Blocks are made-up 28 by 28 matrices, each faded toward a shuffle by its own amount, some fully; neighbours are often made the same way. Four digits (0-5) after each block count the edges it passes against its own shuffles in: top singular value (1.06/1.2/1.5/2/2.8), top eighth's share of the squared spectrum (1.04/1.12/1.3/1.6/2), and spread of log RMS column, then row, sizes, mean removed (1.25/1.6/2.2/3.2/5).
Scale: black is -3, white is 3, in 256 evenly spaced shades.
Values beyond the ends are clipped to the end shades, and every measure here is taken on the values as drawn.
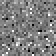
1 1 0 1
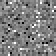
0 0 0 0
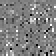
3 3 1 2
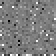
2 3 0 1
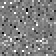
0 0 0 0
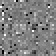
3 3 0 0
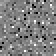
0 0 0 0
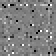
2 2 0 1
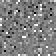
1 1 0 0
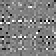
4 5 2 2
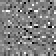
3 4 2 2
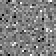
1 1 0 0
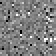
2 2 1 0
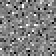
0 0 0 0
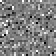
0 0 0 0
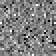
1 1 0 0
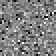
0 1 0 0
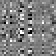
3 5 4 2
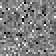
0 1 0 0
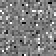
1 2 1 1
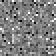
0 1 0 0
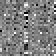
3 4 2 0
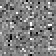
2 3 1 0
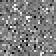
0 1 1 0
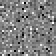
1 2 0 0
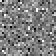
0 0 1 0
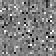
1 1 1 0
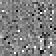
2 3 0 0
